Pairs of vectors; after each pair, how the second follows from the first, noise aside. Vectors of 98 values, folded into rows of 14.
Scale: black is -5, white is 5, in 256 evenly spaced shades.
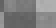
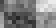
scaled up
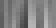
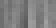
shrunk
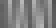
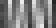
scaled up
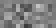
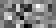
scaled up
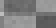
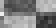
scaled up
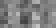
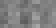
shrunk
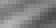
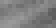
shrunk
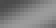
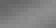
shrunk
